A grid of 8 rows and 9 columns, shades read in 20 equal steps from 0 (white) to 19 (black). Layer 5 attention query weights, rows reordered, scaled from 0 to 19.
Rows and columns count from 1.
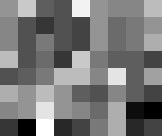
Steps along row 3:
up down up up down up down down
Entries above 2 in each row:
8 9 9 9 8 9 8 8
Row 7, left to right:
9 8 2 8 9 11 6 18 19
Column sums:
74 90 65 91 73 77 66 99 87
